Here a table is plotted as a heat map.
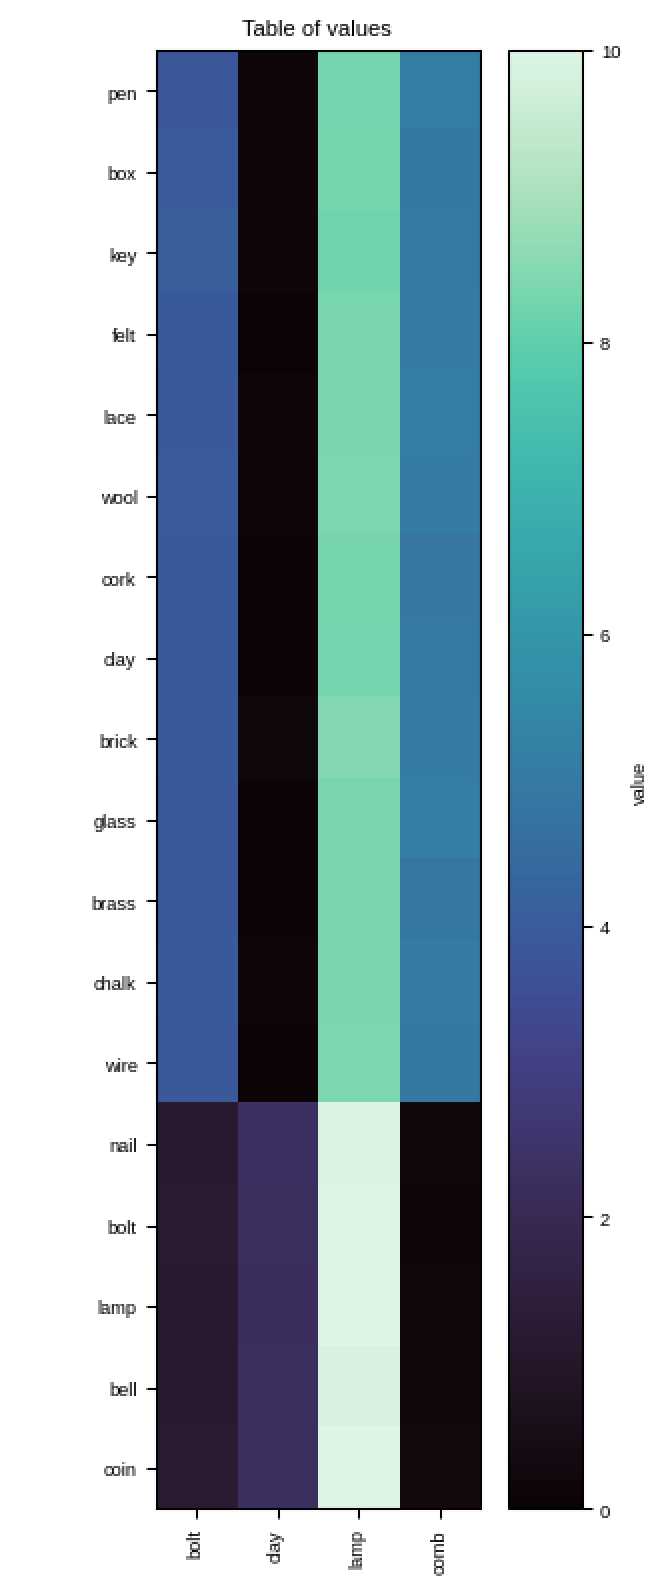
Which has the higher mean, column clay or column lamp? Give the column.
lamp
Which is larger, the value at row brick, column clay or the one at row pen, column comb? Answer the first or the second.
the second
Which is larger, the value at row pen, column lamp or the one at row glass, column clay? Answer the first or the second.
the first
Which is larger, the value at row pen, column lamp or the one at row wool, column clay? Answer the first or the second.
the first
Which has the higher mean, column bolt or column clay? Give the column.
bolt
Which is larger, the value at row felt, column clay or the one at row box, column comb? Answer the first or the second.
the second
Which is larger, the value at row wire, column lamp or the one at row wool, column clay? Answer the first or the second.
the first
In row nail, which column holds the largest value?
lamp
